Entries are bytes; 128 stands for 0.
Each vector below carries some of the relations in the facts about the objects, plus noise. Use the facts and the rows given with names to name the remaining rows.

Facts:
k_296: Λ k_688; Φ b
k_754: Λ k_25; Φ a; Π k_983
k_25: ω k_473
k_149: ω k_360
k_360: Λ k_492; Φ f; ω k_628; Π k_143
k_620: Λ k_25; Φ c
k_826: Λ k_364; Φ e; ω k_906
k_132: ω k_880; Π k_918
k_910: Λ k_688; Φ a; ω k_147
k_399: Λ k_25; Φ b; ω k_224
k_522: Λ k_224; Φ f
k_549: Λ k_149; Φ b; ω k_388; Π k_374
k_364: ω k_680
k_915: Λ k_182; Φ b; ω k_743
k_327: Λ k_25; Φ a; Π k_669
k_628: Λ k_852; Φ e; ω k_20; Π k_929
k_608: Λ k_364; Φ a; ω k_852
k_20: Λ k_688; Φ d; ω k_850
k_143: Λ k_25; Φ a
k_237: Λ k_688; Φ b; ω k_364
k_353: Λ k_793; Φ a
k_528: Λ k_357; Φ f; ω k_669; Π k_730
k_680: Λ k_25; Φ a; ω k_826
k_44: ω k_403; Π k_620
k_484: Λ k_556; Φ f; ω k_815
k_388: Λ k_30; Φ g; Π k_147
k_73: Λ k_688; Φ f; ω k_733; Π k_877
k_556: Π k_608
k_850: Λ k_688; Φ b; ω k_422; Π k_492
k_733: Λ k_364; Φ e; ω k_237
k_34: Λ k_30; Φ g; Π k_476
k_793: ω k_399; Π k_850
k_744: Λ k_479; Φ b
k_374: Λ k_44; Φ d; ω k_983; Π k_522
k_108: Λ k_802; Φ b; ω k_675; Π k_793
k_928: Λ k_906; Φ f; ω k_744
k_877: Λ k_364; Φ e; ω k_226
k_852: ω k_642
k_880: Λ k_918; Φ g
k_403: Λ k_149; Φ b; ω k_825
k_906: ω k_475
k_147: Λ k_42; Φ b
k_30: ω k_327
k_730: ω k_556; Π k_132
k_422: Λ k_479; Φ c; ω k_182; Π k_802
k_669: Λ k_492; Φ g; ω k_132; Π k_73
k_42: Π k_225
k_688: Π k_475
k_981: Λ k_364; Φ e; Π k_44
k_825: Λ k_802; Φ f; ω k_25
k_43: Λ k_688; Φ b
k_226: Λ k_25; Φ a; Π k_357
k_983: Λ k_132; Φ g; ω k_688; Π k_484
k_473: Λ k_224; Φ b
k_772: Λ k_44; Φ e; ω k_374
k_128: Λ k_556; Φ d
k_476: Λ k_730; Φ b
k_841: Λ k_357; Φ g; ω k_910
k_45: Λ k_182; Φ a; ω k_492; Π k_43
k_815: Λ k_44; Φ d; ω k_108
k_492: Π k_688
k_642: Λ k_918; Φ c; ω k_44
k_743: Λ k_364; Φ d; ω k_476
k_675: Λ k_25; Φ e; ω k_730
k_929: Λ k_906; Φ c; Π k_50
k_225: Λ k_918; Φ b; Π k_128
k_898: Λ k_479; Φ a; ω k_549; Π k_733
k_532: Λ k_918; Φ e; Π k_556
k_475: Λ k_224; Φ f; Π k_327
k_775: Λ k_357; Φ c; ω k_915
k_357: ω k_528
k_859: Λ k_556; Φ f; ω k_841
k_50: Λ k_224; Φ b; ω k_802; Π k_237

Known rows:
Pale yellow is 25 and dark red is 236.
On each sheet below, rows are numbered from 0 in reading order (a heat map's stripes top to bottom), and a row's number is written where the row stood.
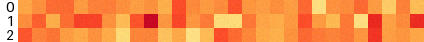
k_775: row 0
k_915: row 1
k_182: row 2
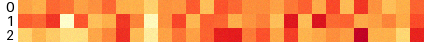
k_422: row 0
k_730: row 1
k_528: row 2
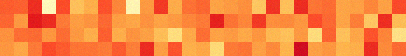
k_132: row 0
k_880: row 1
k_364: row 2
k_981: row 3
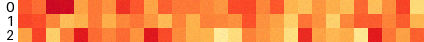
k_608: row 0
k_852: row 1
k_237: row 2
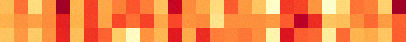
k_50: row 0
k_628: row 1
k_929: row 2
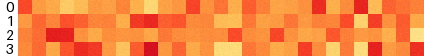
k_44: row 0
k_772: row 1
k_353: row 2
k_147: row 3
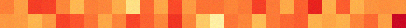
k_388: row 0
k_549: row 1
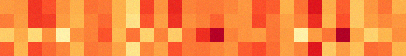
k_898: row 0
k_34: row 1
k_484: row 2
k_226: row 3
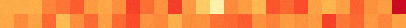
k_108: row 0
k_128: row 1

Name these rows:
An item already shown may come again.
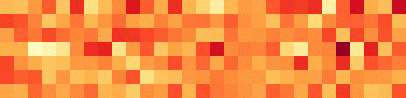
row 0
k_850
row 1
k_852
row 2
k_772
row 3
k_73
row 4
k_44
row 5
k_224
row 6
k_422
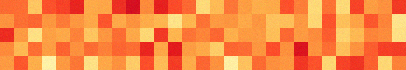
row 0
k_403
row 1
k_364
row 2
k_25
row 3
k_532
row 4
k_688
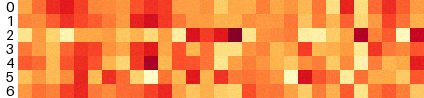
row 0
k_826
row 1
k_877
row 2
k_475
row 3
k_399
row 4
k_473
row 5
k_929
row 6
k_733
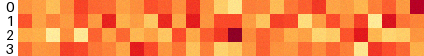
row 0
k_549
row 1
k_669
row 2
k_825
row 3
k_675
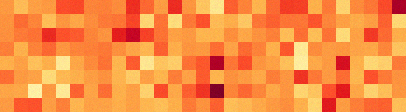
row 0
k_225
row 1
k_149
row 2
k_877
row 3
k_620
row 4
k_522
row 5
k_42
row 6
k_825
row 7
k_906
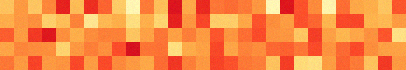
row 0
k_929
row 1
k_492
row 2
k_143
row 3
k_20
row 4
k_642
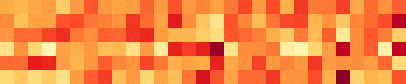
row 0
k_374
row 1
k_225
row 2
k_733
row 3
k_475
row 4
k_910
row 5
k_360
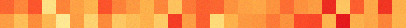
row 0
k_918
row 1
k_793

